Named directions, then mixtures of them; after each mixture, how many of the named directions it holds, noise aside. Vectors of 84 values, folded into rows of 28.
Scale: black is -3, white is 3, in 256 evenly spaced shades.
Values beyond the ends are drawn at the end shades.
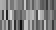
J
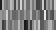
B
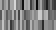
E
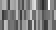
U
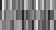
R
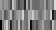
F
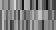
one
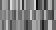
three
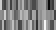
three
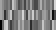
one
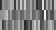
one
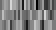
two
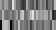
two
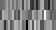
three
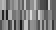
two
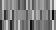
two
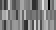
two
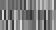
three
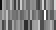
one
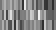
three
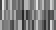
one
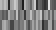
two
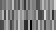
three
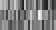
three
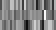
two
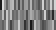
three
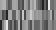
three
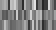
two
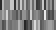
one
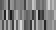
two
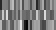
three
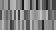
one
